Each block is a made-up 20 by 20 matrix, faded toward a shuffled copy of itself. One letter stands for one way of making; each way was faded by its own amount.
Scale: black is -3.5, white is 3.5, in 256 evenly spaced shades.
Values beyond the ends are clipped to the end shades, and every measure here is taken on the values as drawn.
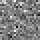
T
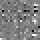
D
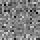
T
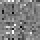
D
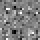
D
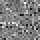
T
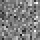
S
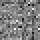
T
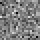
S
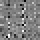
D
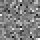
S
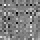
D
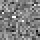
T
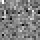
T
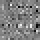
D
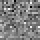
T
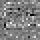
D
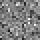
T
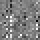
D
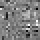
D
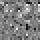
D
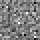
S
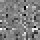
D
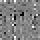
D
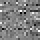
D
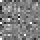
D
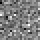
T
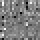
D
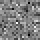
T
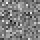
S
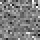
T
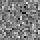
T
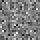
T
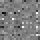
D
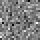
S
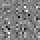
D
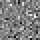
S
